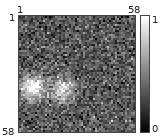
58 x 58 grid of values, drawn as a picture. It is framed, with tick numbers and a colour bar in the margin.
Mirror symmetry: none. Bumps: two. Ninth with the highest average: middle left.
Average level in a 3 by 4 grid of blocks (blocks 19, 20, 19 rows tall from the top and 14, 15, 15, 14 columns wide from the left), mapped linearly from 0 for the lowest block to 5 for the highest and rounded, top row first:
0000 / 5400 / 2211
